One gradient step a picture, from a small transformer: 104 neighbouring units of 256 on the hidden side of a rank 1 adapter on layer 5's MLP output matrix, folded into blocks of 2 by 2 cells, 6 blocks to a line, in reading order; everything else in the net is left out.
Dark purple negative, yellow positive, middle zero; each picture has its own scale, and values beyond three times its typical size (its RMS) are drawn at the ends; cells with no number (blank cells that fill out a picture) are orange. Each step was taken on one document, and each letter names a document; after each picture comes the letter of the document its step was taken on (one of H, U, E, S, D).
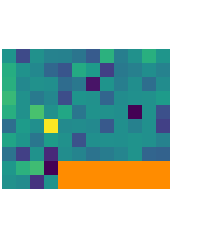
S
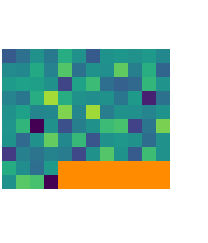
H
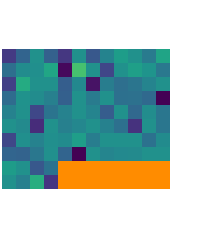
H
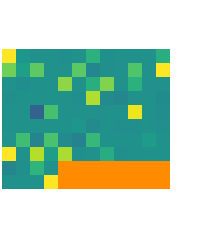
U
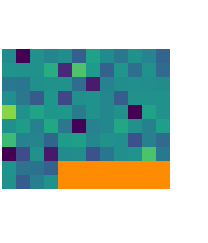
S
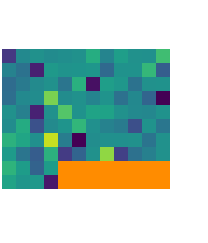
H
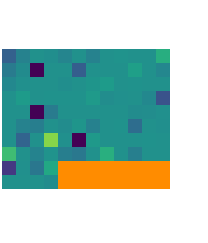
U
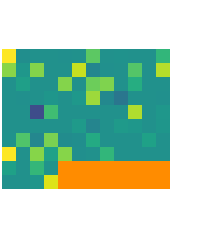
U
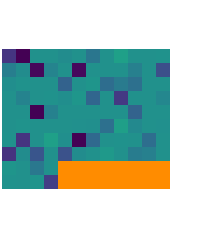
U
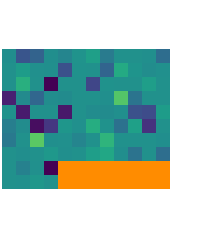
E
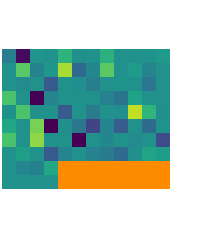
E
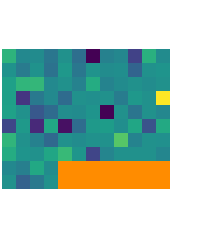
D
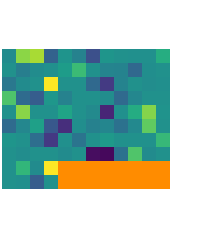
E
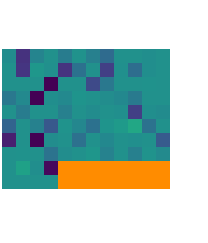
E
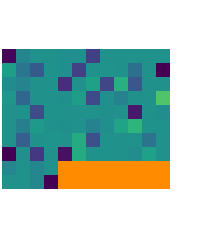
U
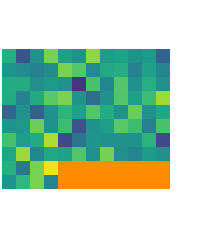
H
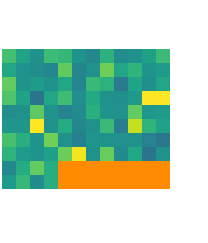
H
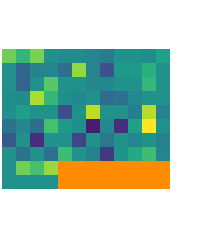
E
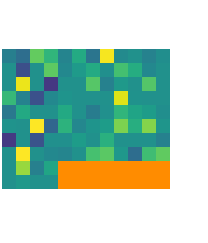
E
